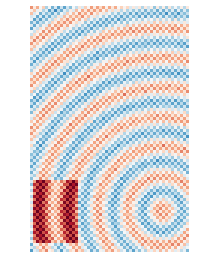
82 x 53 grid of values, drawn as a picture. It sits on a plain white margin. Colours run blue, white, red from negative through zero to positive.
Mirror symmetry: none. Ninth with the highest average: bottom left. Odd patch: higher, in the bottom left. Rings: centred on the bottom right.
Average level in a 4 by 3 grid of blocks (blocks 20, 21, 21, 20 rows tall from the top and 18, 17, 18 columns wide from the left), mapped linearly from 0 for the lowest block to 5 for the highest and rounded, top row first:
000 / 000 / 100 / 500
